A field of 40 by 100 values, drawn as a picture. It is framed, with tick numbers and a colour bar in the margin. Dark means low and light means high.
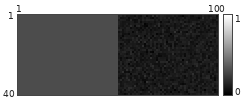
It is made of 1 by 2 panels. Panel 1,1: low, flat. Panel 1,2: very low, fine-grained, faint in contrast.
